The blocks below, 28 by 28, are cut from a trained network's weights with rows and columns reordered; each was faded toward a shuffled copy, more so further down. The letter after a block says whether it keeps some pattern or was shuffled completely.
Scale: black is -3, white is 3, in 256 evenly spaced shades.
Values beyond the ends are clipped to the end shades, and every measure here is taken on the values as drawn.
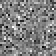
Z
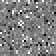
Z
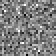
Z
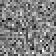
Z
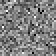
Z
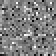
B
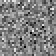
Z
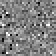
B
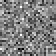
Z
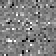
B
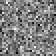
Z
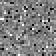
Z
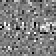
B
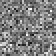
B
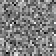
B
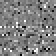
B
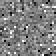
Z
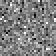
Z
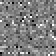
B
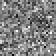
Z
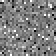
Z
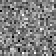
Z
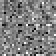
B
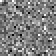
B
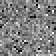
Z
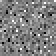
Z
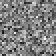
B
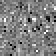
B
